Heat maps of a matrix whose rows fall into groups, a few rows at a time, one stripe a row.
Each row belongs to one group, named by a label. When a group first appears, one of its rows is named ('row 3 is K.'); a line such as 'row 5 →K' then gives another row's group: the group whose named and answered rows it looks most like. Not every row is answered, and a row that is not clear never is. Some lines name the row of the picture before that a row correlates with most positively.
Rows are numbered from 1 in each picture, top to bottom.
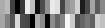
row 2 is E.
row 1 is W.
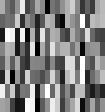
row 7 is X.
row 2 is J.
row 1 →E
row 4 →W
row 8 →W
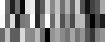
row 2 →X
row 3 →E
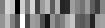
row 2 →E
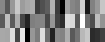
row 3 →X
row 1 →J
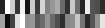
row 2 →J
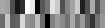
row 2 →E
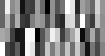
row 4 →W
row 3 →W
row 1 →E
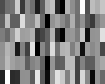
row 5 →E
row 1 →J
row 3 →J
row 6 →E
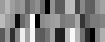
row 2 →W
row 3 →J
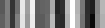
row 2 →J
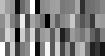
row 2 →E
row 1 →W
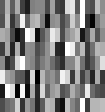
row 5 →J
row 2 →E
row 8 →J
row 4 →J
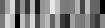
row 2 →X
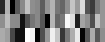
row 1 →J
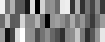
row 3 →J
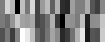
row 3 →J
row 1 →X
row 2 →J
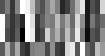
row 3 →W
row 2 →W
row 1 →J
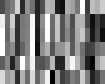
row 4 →W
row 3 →X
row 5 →J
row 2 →X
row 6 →X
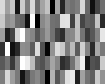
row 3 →J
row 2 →W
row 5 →J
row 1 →X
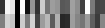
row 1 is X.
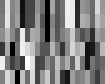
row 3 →E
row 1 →E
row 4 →J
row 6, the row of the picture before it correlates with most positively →2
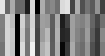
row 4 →X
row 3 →X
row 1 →W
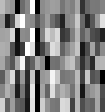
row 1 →W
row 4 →W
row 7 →W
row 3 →X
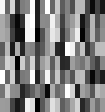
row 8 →W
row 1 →X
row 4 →J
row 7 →E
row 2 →W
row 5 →X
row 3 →W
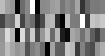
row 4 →E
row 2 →J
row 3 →X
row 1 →W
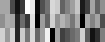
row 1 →W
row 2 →W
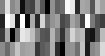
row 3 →J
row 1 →E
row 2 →X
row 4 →J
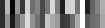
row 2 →J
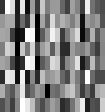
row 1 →X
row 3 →W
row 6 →X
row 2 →W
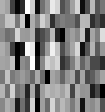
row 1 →W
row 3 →J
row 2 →X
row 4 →W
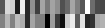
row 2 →E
